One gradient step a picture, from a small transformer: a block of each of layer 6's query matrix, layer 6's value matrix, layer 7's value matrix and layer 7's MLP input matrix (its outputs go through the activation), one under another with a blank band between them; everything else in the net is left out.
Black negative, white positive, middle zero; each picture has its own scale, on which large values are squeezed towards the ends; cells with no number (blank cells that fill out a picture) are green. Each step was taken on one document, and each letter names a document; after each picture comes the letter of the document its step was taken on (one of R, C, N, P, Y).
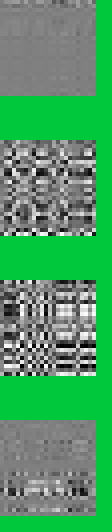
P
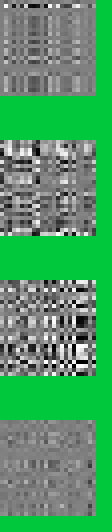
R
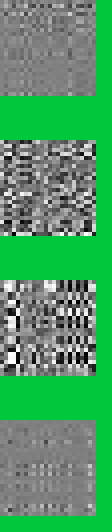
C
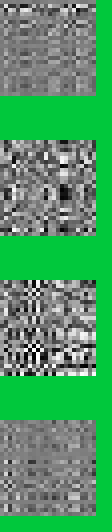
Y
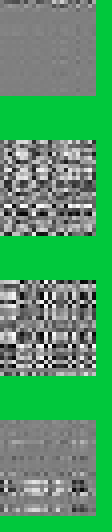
P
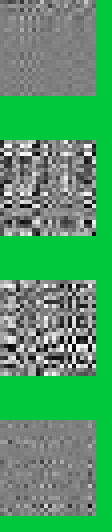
C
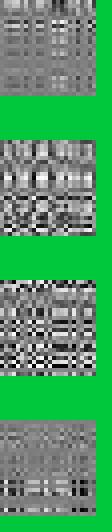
P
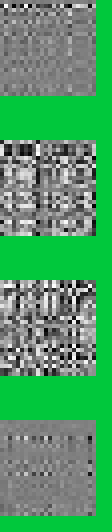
C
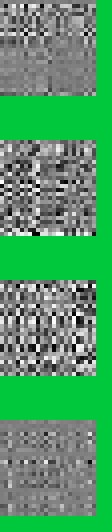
R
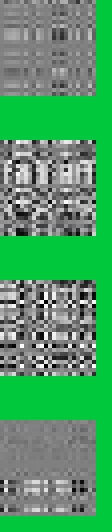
P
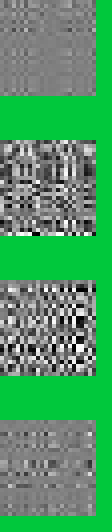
R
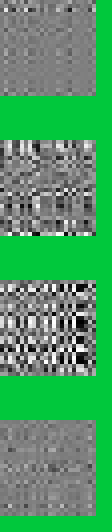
R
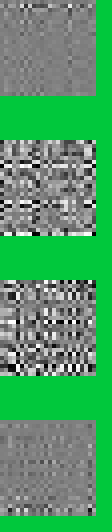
C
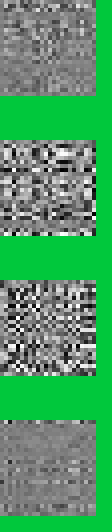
Y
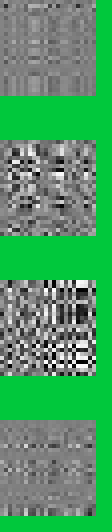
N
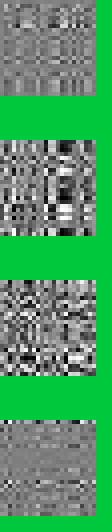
Y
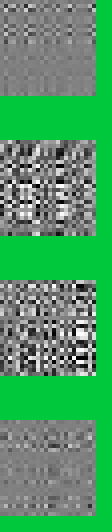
N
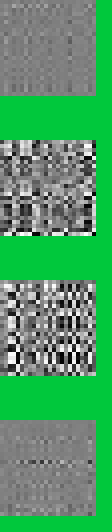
C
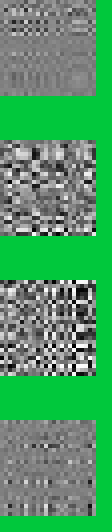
R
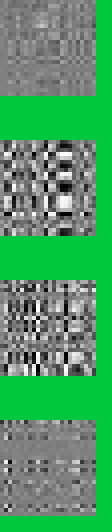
Y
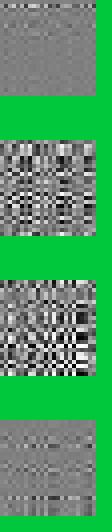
N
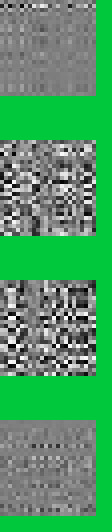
R
